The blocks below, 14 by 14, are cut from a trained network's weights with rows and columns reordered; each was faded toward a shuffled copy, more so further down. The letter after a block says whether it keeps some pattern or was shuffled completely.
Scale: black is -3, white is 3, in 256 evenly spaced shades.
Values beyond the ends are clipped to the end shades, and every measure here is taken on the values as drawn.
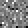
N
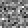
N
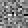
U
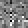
U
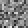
U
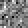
N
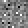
N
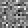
U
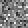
N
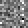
U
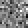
U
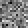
N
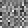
U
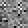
U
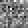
U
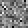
N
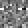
U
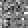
U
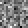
N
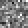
N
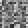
U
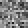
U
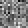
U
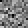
U
